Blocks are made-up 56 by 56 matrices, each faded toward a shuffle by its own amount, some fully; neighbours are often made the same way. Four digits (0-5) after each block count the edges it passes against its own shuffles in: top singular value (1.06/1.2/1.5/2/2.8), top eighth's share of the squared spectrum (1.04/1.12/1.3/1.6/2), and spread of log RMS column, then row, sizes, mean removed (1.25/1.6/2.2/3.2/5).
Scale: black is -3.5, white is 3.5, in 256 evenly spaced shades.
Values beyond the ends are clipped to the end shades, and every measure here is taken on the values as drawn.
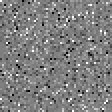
2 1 0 0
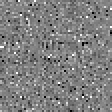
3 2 0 0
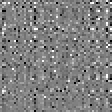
4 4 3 2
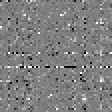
3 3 2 2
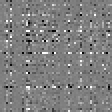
3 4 3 3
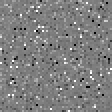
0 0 0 0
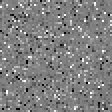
0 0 0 0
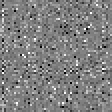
4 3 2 1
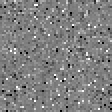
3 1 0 0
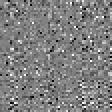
4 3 2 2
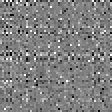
4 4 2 2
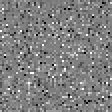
2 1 0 0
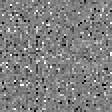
3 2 1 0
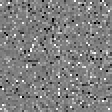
2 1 0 0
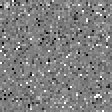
1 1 0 0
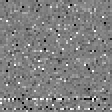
3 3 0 1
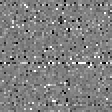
3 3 0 2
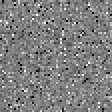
1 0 0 0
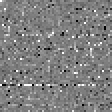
3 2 0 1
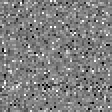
0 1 0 1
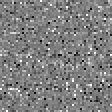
1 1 0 1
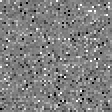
0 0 0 0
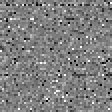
2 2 0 2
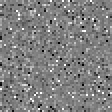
2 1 0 0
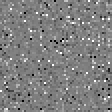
2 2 1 0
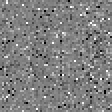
2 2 1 0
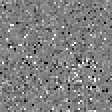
2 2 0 1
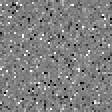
0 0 0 0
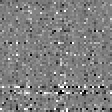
3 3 2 3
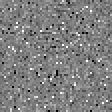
0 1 0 0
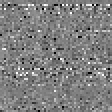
2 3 0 3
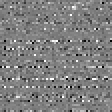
2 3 0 4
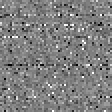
2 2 0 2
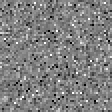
0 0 0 1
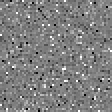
0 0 0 0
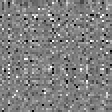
4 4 2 2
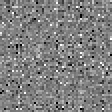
4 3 2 2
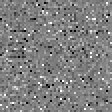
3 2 0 1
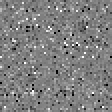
1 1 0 1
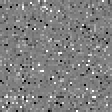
1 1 0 1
